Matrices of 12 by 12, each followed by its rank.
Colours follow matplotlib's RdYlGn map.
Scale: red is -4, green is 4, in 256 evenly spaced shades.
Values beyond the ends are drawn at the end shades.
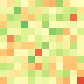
full rank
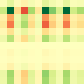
one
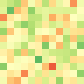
full rank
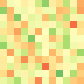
full rank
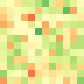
full rank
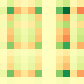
one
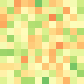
full rank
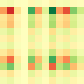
one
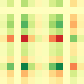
one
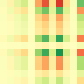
one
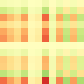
one
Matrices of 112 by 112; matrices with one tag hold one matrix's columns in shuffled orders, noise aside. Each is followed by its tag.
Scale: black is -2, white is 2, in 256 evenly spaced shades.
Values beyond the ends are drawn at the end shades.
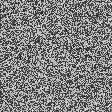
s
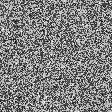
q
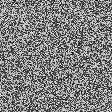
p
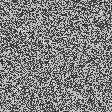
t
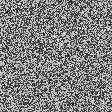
s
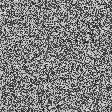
q
